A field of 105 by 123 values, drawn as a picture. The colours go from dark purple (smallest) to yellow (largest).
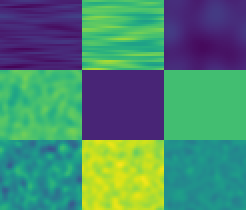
It is made of 3 by 3 panels. Panel 1,1: very low, streaked across, faint in contrast. Panel 1,2: high, streaked across. Panel 1,3: very low, smooth, faint in contrast. Panel 2,1: high, blotchy, faint in contrast. Panel 2,2: very low, flat. Panel 2,3: high, flat. Panel 3,1: middling, blotchy. Panel 3,2: very high, blotchy, faint in contrast. Panel 3,3: middling, blotchy, faint in contrast.
